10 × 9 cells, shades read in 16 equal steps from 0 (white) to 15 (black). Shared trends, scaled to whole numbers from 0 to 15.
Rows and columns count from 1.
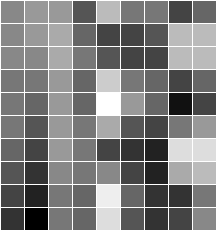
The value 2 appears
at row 7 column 8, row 7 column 9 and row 10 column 5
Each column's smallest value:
7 6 5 8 0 6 8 2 2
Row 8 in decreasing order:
13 12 11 10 8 7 7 5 4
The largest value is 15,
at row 10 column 2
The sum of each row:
69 67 67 71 72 72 74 77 83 86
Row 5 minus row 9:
-3 -4 -2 0 -1 -3 -3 2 3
